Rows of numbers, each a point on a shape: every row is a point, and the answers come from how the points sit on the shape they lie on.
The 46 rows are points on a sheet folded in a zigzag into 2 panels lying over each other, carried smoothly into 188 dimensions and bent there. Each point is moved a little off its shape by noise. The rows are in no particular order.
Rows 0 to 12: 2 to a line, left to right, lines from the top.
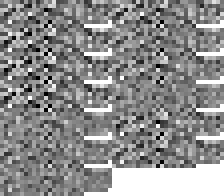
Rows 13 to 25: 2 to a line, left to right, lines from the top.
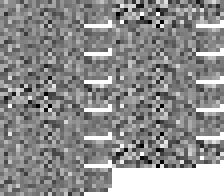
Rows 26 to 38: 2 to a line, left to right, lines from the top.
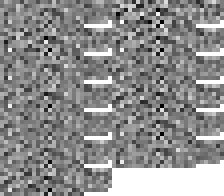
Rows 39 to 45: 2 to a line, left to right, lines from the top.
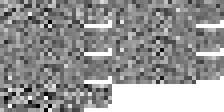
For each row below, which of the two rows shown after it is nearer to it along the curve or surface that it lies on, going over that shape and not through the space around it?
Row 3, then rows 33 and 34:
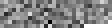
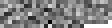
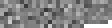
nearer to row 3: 33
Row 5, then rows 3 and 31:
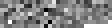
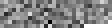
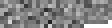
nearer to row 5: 31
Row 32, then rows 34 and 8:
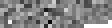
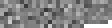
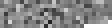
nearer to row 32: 34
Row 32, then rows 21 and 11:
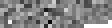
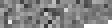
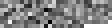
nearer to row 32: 21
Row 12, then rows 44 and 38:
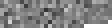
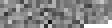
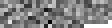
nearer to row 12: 38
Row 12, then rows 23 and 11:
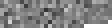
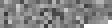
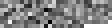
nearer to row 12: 11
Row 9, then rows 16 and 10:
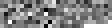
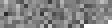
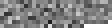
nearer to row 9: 10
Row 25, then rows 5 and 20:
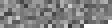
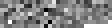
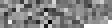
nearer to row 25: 5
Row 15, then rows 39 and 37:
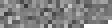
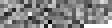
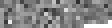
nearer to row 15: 37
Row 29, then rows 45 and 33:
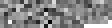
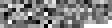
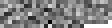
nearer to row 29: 45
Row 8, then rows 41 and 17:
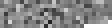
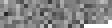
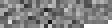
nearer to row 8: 41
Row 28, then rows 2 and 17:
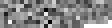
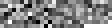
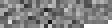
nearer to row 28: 2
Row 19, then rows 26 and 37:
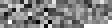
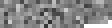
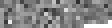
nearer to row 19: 26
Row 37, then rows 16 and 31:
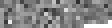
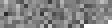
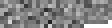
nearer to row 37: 31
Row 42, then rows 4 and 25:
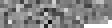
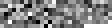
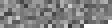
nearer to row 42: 4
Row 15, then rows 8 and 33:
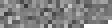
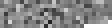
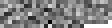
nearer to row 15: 33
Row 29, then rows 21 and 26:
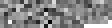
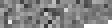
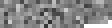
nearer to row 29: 26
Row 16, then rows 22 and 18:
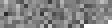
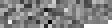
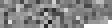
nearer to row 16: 18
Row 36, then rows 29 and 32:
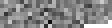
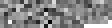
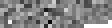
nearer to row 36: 29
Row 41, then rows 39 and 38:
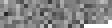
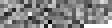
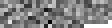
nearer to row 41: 39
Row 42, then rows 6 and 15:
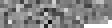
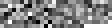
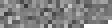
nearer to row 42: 6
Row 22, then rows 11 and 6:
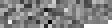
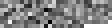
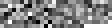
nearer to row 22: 11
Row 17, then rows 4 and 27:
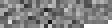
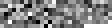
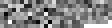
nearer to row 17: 4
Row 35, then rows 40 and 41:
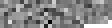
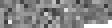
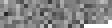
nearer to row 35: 41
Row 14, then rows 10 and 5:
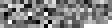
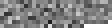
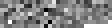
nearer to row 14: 5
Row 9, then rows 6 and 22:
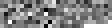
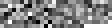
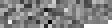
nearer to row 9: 22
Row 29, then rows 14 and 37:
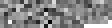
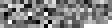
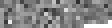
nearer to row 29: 14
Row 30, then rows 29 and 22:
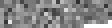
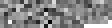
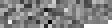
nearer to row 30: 22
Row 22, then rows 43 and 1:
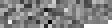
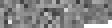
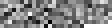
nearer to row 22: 43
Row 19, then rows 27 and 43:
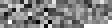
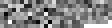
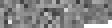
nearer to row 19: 27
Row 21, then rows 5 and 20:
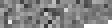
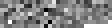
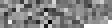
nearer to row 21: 5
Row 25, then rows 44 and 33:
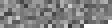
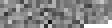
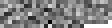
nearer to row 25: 33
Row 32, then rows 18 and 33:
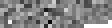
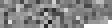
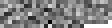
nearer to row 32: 33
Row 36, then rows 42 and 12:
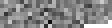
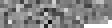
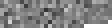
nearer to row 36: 42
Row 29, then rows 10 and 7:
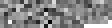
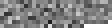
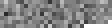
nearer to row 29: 7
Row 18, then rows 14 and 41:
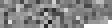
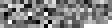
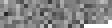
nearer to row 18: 41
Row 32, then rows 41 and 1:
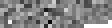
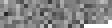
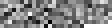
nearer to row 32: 1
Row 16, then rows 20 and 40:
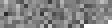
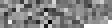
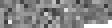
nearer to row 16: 20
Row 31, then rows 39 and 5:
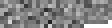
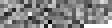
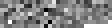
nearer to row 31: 5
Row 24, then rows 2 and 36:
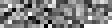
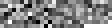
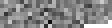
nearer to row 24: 2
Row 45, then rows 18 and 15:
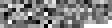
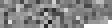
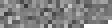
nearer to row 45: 18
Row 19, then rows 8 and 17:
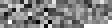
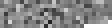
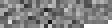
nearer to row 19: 8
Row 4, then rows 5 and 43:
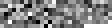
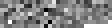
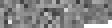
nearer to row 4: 5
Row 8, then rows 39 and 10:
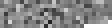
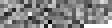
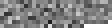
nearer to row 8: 39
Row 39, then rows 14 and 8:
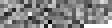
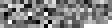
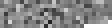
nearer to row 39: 8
